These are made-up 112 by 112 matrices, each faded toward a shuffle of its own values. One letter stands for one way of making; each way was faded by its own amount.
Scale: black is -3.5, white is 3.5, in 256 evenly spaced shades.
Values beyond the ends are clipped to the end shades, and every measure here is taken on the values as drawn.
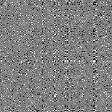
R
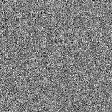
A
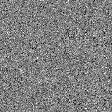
A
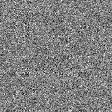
A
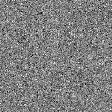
A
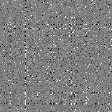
R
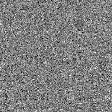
A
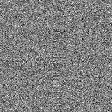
A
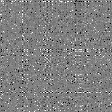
R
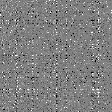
R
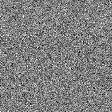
A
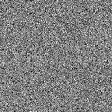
A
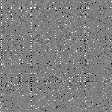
R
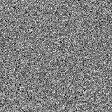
A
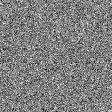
A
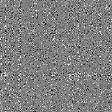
R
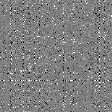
R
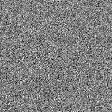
A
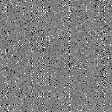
R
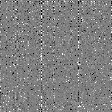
R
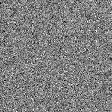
A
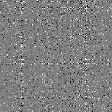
R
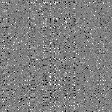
R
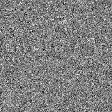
A
